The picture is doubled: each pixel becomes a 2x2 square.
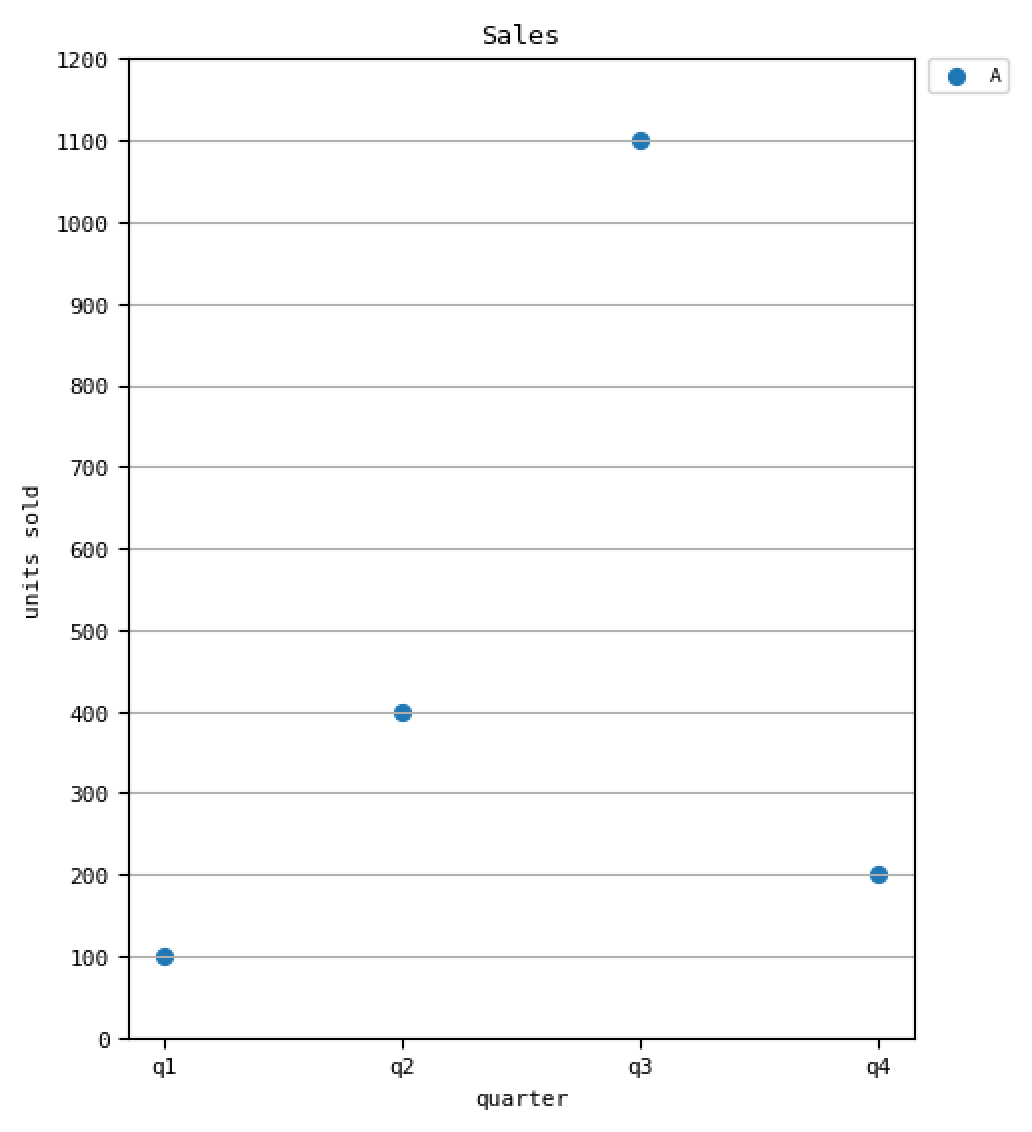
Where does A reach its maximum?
q3
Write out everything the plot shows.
Title: Sales
x-axis: quarter, ticks q1 q2 q3 q4
y-axis: units sold, ticks 0 100 200 300 400 500 600 700 800 900 1000 1100 1200
Legend: A
Values:
A: 100 400 1100 200
